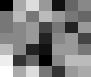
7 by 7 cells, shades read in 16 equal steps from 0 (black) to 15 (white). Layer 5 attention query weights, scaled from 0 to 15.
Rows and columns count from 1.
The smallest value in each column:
0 3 2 0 1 2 4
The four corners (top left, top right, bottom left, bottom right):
0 8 15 10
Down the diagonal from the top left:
0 11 9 2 9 11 10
